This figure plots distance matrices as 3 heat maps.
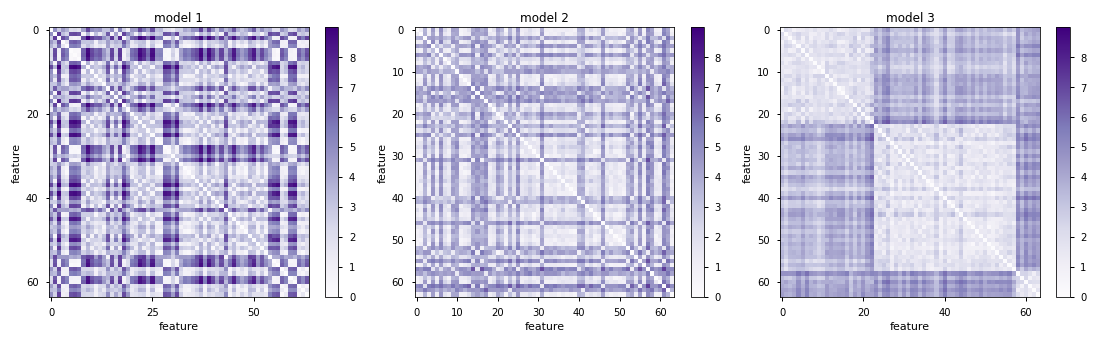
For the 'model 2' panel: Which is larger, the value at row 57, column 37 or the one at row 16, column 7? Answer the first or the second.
the first
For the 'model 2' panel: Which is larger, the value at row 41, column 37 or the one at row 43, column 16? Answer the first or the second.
the second
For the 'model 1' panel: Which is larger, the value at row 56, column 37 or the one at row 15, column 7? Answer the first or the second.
the first
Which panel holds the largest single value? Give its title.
model 1
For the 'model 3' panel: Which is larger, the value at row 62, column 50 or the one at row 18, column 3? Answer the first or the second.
the first
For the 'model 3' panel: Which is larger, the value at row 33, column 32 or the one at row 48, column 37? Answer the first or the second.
the first
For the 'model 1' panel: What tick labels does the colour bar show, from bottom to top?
0, 1, 2, 3, 4, 5, 6, 7, 8
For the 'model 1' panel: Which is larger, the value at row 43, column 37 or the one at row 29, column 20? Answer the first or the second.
the first
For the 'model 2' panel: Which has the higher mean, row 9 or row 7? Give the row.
9
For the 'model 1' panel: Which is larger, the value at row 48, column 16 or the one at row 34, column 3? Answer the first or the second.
the first
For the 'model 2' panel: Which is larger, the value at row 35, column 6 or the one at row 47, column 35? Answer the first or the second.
the first
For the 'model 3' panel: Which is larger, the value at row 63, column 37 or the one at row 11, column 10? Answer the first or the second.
the first
